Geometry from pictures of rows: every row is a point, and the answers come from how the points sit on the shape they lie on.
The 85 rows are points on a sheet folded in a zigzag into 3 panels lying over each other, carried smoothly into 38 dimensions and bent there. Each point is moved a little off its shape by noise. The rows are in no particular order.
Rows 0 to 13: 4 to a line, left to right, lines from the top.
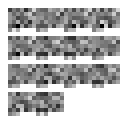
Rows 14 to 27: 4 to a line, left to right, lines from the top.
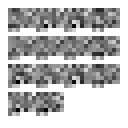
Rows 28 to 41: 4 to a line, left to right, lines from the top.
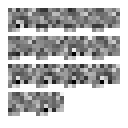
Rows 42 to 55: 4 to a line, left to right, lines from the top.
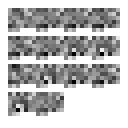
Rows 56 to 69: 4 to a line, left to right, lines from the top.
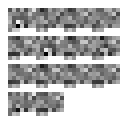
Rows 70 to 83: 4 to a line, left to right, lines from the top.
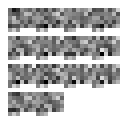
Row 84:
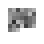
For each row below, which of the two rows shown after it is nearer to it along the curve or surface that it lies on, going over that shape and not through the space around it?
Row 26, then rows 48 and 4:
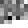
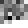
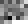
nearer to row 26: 48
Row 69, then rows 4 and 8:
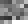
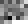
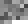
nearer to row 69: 4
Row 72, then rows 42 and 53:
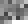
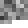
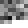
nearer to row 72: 42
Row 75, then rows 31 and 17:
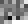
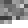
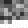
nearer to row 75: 31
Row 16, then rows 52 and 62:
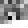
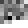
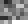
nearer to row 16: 52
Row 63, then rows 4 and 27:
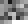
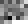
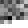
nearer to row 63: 27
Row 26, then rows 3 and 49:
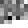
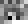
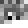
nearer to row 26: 49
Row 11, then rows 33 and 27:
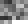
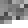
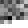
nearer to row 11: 27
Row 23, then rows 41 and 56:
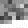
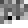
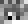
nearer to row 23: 56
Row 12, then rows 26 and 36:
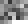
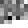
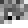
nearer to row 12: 36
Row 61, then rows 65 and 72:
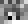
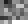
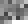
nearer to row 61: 72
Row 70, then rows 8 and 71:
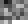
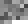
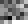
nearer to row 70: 71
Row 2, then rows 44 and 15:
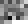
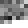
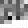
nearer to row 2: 44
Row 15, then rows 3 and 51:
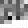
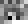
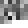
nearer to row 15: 51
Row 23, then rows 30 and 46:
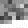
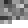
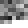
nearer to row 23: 30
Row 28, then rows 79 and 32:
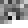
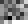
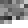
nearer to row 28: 32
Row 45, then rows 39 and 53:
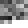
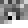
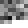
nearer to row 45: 53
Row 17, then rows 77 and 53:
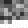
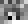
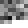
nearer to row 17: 53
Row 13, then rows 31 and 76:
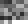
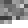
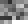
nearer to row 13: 76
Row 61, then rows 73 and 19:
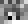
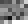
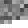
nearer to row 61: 73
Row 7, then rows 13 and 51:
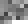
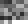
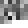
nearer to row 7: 51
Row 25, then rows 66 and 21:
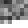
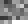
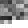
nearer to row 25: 66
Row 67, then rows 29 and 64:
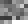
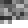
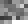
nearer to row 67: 64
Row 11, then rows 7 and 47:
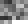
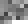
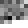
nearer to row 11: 47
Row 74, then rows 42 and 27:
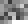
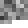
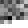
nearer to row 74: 42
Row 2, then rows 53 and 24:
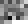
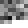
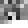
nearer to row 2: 24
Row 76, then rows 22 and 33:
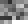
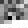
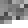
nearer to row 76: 22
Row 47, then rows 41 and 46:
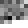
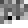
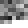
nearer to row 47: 41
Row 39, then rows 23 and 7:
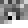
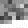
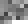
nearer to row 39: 23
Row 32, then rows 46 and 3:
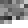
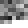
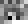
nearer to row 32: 3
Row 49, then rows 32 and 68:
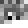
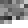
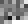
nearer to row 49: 68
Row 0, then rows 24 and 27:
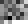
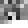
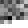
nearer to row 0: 27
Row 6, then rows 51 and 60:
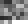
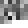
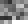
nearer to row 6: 60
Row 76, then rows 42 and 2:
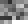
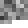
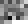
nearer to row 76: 42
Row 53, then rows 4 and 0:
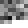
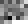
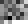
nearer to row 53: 0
